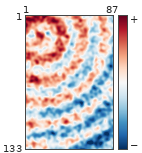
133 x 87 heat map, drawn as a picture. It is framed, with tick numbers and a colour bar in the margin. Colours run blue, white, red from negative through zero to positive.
The bottom right is the ninth with the lowest average. The histogram is bell-shaped. No lone cell stands out from its neighbours. Neither half mirrors the other. Values rise toward the top left. The ninth with the highest average is the top left. Rings spread out from the top left.
